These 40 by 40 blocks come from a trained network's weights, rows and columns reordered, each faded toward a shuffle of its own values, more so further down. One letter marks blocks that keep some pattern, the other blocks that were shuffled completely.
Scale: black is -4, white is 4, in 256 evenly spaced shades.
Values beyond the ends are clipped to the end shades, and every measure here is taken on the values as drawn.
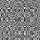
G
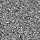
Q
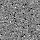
Q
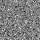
Q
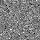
Q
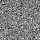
Q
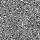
Q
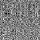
G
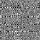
G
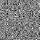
G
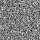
Q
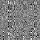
G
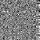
G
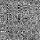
G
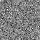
Q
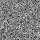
Q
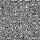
G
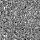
G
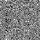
G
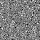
Q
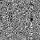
G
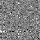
G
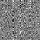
G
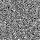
Q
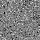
Q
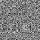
G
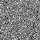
Q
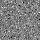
Q
